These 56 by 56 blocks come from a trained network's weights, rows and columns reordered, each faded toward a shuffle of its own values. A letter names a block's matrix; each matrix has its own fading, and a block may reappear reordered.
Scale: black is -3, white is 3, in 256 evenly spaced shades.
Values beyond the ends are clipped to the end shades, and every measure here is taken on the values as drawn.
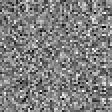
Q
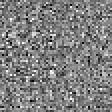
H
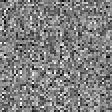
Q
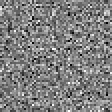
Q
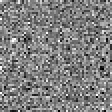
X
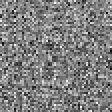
Q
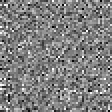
H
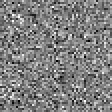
Q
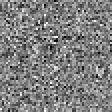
X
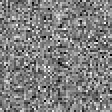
Q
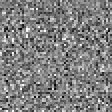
H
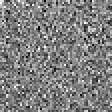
Q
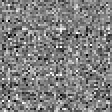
H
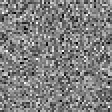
X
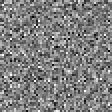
X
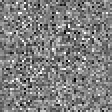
H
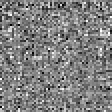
H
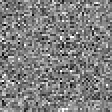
X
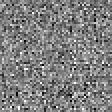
H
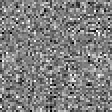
H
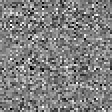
H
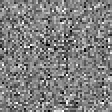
H
